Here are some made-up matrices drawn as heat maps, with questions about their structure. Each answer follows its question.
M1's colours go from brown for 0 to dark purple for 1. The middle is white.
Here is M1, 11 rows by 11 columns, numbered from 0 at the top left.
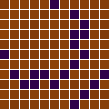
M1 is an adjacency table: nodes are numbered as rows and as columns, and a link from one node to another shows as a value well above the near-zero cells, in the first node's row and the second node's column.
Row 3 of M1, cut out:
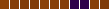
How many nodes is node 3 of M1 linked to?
2
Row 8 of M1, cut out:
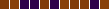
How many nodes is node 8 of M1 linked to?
4
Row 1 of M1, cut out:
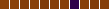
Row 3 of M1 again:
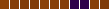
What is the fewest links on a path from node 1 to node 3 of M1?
2
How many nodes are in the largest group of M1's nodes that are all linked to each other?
2
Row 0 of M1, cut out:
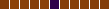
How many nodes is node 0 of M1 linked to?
1
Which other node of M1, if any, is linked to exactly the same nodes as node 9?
node 2
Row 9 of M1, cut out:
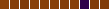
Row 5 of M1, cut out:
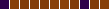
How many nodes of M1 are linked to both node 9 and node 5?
1
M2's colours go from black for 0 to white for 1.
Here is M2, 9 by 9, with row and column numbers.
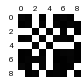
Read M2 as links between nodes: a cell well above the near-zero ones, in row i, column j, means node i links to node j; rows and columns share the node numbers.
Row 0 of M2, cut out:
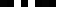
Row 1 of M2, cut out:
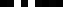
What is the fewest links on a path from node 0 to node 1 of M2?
2
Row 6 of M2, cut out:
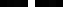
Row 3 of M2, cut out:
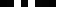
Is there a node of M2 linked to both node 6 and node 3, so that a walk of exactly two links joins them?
yes
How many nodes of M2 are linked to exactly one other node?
1
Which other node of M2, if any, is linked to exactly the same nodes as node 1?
node 5
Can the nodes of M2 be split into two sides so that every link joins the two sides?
yes
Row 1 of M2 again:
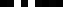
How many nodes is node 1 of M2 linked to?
2
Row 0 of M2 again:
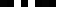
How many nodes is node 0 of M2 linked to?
3
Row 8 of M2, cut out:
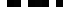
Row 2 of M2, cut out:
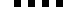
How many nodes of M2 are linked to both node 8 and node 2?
3
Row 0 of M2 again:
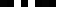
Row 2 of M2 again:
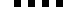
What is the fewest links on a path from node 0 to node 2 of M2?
1
